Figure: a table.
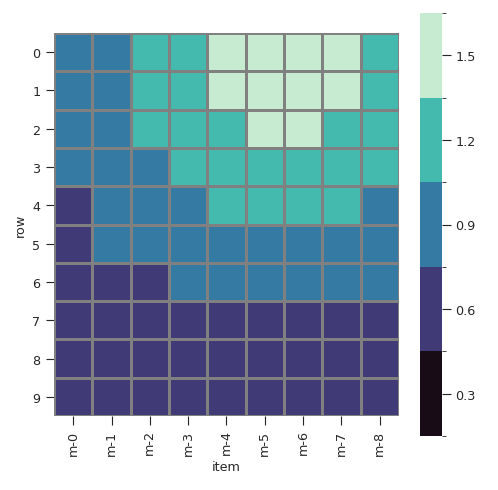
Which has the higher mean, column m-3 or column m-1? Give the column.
m-3
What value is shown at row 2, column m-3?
1.2
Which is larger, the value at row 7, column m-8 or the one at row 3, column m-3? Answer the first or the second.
the second
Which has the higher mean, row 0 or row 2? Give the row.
0
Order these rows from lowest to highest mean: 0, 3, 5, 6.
6, 5, 3, 0
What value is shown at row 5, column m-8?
0.9
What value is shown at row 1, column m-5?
1.5
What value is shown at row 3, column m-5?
1.2
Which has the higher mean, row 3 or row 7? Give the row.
3
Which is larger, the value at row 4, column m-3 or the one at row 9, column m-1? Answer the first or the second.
the first
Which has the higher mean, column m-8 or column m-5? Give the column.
m-5
